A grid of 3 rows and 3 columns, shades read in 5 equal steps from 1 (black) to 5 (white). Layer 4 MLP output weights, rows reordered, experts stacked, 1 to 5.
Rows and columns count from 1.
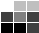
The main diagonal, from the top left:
5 3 2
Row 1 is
5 4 4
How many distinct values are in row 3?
2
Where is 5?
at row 1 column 1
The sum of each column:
8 8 8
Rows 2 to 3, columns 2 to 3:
3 2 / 1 2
